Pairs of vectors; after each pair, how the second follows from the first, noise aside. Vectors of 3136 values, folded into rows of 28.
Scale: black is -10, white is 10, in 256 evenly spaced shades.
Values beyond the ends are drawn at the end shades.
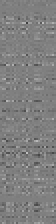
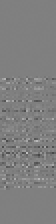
partly zeroed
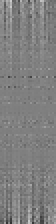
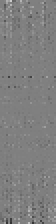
partly zeroed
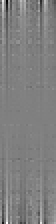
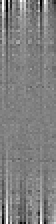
scaled up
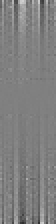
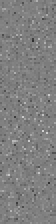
shuffled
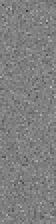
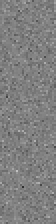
shuffled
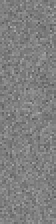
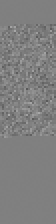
partly zeroed
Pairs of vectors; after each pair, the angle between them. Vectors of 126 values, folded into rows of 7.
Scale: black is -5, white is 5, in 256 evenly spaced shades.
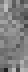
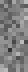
partly opposed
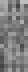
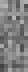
nearly parallel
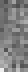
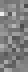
orthogonal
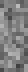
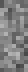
nearly parallel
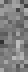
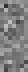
orthogonal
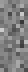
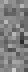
partly aligned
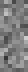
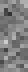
partly opposed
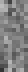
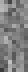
nearly parallel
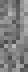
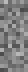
orthogonal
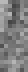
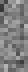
partly opposed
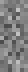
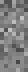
orthogonal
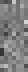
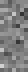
orthogonal
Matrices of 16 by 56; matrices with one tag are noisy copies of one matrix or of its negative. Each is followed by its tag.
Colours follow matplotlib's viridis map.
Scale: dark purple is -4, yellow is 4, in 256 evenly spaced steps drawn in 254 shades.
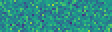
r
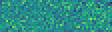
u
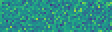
u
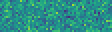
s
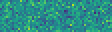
s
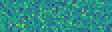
r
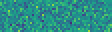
r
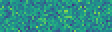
s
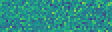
u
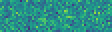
s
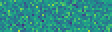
r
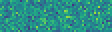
s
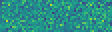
u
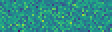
r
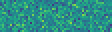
r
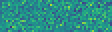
u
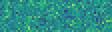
s
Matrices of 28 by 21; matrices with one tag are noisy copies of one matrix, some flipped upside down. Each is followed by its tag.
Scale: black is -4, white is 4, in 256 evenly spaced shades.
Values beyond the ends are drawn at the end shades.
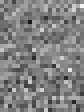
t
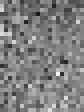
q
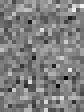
t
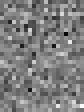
t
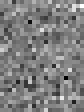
t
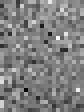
q
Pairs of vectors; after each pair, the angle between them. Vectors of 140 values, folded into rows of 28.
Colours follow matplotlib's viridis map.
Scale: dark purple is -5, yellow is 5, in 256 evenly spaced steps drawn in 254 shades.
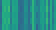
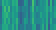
nearly parallel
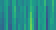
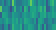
partly aligned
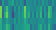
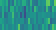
partly opposed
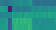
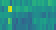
nearly opposite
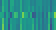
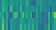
nearly parallel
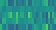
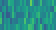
partly opposed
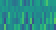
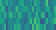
partly aligned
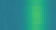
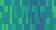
partly opposed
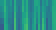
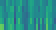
nearly opposite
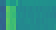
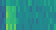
nearly parallel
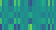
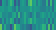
nearly opposite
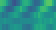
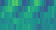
nearly opposite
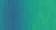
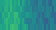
nearly opposite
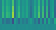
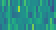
orthogonal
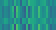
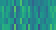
nearly opposite
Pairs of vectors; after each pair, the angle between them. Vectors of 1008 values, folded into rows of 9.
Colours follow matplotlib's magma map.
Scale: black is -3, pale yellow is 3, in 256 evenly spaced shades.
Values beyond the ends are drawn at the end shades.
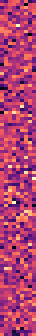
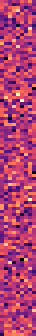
partly opposed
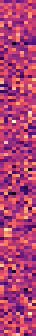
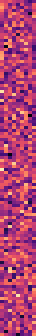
partly opposed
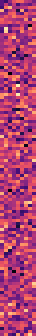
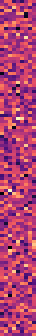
partly opposed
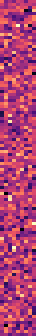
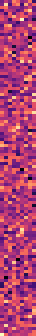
partly opposed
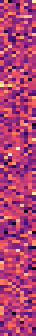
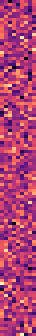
partly aligned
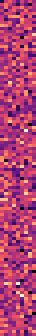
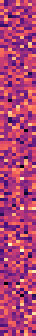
nearly opposite
